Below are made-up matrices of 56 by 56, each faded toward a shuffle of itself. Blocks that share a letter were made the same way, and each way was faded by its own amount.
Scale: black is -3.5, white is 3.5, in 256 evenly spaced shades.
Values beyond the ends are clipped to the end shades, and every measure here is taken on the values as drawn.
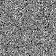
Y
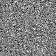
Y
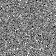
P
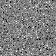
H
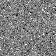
P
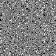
H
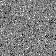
P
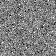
P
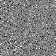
H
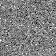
P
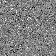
P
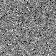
P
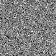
Y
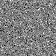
P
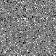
H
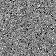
P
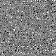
H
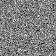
Y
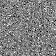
P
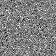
P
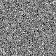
Y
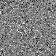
Y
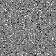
H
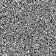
Y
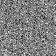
Y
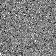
P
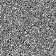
Y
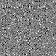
H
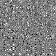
H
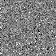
Y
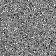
P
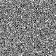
Y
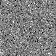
P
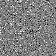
H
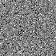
Y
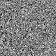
Y
